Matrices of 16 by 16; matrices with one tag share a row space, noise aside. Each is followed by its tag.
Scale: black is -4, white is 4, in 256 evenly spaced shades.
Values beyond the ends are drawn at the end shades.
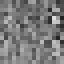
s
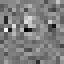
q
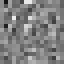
q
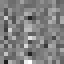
q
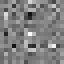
q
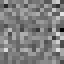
s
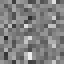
q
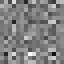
q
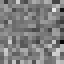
s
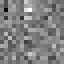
q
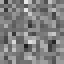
q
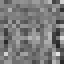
s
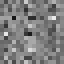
q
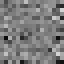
s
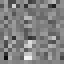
q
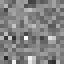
q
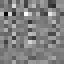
q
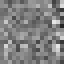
s
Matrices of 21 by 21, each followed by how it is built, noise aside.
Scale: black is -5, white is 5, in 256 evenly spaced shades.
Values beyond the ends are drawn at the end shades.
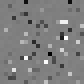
sparse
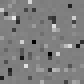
sparse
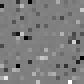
sparse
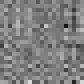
low rank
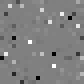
sparse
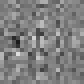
low rank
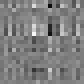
low rank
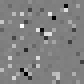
sparse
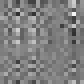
low rank
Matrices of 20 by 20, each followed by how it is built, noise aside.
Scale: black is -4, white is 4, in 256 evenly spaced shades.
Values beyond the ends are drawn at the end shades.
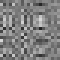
low rank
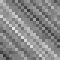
Toeplitz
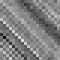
Toeplitz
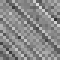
Toeplitz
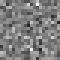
low rank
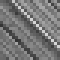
Toeplitz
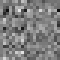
low rank
